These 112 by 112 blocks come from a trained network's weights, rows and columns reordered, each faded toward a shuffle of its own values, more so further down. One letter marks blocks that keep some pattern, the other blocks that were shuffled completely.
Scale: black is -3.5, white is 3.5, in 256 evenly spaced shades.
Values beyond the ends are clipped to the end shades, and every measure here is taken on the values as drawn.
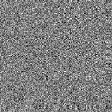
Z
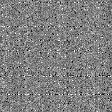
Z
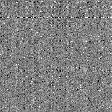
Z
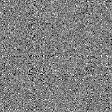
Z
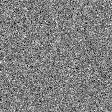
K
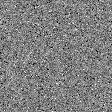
K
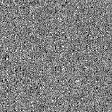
Z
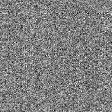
Z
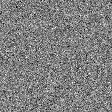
K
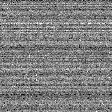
Z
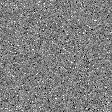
K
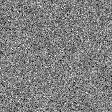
K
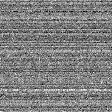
Z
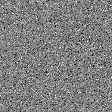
K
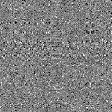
Z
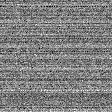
Z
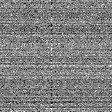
Z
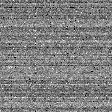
Z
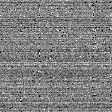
Z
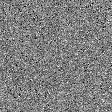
K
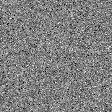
K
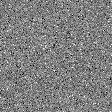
K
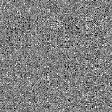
Z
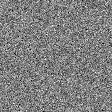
K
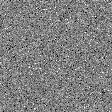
K
